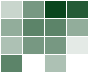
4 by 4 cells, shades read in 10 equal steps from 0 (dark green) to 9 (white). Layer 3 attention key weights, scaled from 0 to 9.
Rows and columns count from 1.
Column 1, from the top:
7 5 6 3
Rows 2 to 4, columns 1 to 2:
5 3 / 6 4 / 3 9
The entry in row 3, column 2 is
4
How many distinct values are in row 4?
3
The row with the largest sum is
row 4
